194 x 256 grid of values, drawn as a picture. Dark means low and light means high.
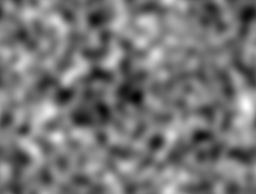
The ninth with the lowest average is the centre. The values follow a bell shape. There are no lone odd cells. No row or column stands out.
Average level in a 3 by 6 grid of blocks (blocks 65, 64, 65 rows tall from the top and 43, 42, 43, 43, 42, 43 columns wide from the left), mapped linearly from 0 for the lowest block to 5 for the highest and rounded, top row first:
443542 | 430234 | 344423
